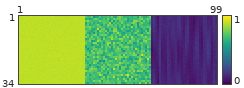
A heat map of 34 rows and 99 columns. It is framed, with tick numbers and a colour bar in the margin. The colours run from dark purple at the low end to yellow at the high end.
It is made of 1 by 3 panels. Panel 1,1: very high, flat. Panel 1,2: high, fine-grained. Panel 1,3: very low, streaked downward, faint in contrast.
